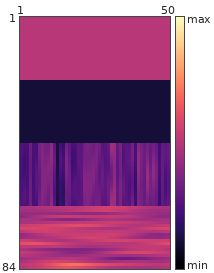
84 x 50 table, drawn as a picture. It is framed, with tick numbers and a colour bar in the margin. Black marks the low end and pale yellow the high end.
It is made of 4 by 1 panels. Panel 1,1: middling, flat. Panel 2,1: very low, flat. Panel 3,1: low, streaked downward. Panel 4,1: middling, streaked across.
